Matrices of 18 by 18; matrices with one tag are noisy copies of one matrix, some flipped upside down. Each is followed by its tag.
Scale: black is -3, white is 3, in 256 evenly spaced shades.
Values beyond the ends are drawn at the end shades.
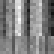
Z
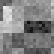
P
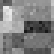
P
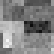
P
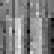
Z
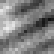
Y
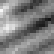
Y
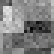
P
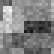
P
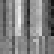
Z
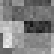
P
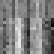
Z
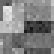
P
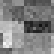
P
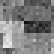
P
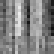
Z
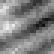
Y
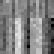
Z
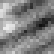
Y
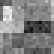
P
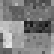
P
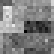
P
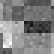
P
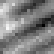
Y
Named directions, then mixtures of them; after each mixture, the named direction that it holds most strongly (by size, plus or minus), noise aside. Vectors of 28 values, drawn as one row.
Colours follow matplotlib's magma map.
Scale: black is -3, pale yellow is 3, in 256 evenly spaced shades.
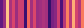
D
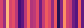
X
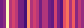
D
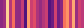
D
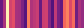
D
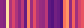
D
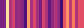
D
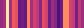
X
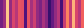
D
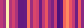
X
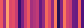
X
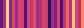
D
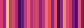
X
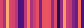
X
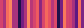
X
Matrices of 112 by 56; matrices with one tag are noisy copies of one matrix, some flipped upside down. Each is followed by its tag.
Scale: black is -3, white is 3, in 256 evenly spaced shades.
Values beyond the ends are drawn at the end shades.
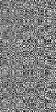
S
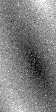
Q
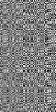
S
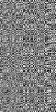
S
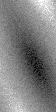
Q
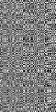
S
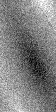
Q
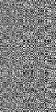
S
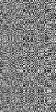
S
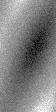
Q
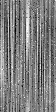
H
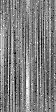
H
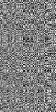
S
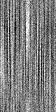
H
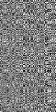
S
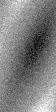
Q
